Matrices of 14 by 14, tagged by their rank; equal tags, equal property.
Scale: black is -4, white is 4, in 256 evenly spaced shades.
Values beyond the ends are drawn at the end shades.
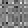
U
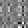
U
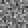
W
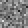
W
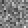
W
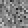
W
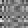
U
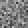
W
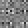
U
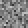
W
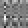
U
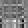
U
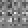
U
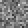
W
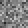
W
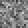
W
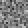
W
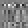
U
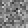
W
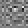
U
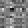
U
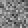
W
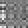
U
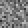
W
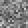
W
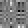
U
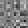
U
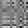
U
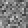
W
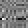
U
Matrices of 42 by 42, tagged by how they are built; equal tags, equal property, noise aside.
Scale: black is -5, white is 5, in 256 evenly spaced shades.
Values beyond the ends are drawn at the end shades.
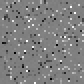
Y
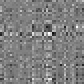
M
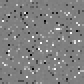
Y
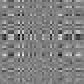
M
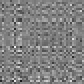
M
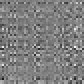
M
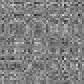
M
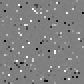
Y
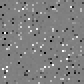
Y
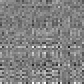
M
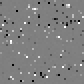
Y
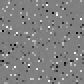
Y
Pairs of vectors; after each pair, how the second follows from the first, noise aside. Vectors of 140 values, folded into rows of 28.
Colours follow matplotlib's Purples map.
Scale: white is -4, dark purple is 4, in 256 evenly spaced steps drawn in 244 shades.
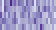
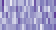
negated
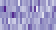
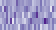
wrapped around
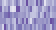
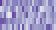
wrapped around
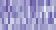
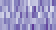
wrapped around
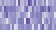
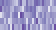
wrapped around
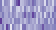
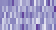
reversed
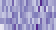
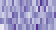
copied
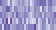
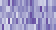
negated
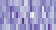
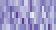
copied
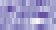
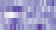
wrapped around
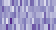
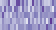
wrapped around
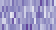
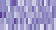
wrapped around
